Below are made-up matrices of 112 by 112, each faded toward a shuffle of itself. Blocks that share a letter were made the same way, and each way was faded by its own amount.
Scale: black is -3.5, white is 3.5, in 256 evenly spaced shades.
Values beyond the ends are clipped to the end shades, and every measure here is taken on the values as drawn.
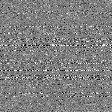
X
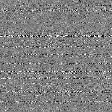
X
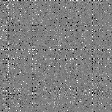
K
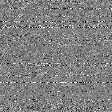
X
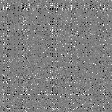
K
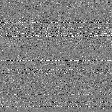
X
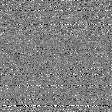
X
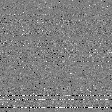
X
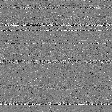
X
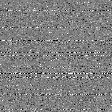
X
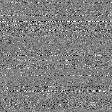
X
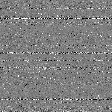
X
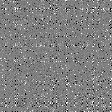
K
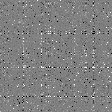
K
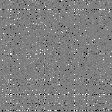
K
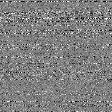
X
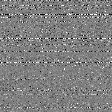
X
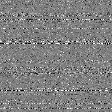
X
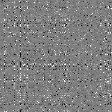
K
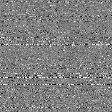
X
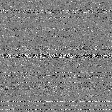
X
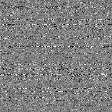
X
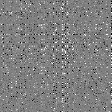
K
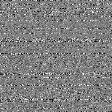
X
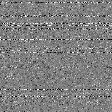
X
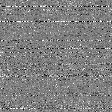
X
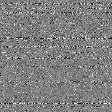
X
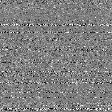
X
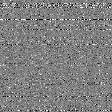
X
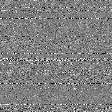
X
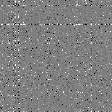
K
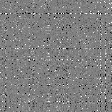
K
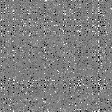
K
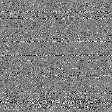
X
